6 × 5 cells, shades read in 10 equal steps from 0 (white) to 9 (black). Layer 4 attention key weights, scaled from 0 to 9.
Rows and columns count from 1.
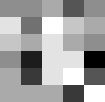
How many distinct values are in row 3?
4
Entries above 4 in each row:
1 1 0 2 2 1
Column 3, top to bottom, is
3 0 1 1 1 3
